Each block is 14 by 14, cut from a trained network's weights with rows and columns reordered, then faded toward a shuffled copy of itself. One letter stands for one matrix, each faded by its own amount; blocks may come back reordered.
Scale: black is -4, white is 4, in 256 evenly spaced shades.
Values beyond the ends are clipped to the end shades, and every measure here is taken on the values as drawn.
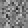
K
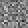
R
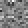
R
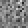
K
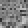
R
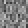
R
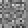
R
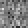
K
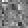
K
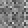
R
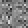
K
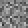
R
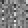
R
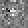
K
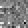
K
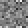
R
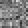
R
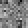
K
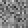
R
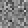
R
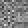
R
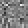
K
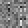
R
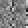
R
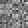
R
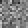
R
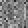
K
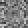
R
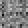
K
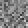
R
